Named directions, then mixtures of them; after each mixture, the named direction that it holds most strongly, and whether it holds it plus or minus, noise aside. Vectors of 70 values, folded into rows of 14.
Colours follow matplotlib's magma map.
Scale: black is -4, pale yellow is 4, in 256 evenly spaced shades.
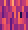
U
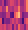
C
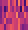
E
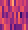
U, plus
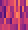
E, plus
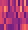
E, minus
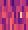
U, minus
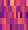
U, plus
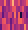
U, plus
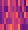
E, plus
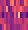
U, plus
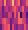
U, plus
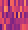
E, minus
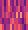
U, minus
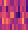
C, minus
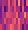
E, plus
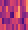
C, plus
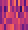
E, plus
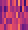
E, plus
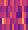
C, minus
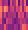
E, minus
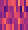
E, plus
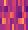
C, minus
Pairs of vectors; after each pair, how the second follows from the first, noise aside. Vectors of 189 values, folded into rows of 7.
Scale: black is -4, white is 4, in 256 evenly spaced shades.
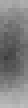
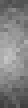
negated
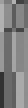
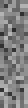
shuffled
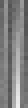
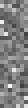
shuffled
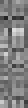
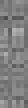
shrunk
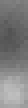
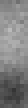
negated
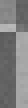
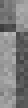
negated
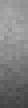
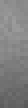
shrunk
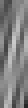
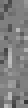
partly zeroed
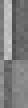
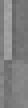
shrunk
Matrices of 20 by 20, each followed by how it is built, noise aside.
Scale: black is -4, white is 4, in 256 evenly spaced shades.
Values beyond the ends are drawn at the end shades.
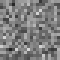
noise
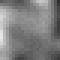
smooth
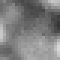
smooth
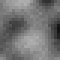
smooth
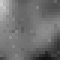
smooth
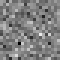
noise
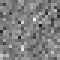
noise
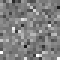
noise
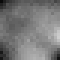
smooth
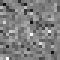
noise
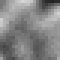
smooth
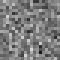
noise
